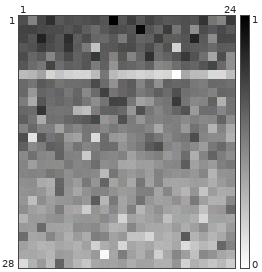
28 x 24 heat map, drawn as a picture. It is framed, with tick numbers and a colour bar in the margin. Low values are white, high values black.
On average the colour sits 50% of the way up the scale. The field climbs toward the top. Row 7 differs from the rows beside it.
